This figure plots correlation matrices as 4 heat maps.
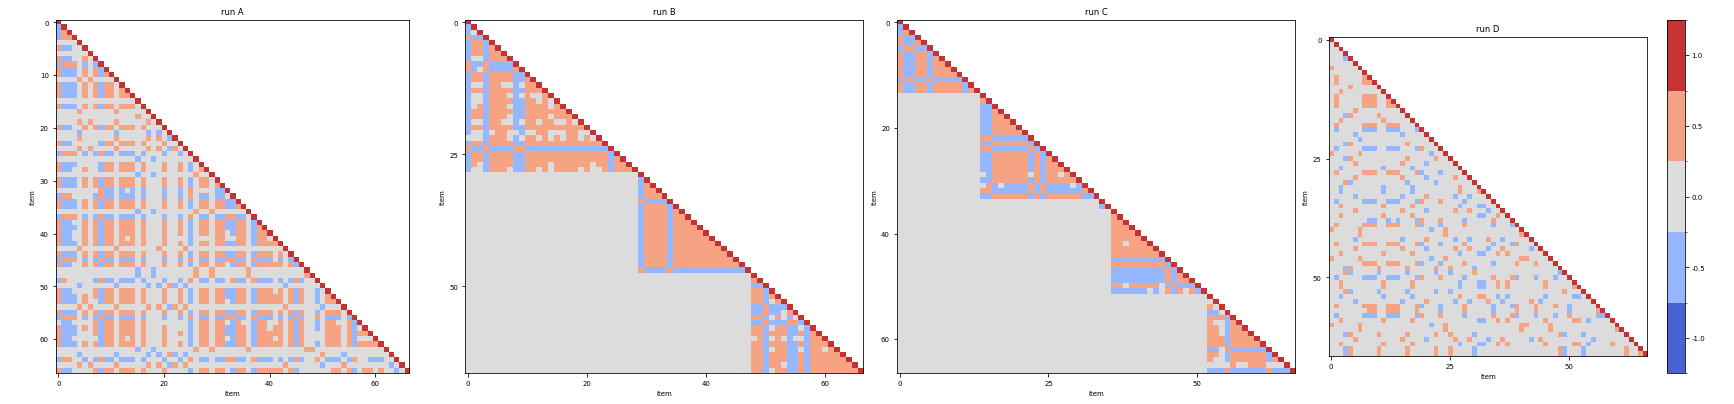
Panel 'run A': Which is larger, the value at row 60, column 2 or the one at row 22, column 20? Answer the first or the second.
the second
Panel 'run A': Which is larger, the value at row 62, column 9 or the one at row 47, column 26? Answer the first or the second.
the second
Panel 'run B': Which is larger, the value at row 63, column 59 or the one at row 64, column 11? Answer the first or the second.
the first
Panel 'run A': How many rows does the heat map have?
67
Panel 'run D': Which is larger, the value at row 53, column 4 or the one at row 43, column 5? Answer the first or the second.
the second
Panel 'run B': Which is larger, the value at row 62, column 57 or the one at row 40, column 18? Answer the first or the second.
the second
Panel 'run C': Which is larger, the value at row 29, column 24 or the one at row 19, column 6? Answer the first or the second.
the second
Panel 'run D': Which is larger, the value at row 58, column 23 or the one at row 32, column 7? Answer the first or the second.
the first
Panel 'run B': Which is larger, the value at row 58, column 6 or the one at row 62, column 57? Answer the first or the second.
the first
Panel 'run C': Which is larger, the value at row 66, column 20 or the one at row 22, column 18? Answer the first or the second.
the first
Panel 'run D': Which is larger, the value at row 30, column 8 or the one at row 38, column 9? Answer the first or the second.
the first
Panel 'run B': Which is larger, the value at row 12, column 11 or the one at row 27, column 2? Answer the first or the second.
the first
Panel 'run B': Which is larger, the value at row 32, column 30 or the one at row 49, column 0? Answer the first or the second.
the first
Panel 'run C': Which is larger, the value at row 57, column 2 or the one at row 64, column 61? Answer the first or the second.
the second
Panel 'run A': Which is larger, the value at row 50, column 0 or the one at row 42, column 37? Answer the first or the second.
the first
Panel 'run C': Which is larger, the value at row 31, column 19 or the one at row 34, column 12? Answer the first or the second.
the second
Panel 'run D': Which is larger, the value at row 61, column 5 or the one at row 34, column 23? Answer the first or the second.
the second
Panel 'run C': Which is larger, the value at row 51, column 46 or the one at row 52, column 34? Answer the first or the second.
the second
